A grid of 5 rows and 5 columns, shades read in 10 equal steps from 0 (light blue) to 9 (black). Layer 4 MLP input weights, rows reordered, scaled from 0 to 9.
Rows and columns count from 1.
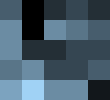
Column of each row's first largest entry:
2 2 2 3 5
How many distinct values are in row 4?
4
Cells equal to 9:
2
